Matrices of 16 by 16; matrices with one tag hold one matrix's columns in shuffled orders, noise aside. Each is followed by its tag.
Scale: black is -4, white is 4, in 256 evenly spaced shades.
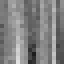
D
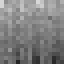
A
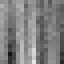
D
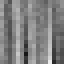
D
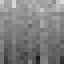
A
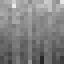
A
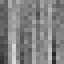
D
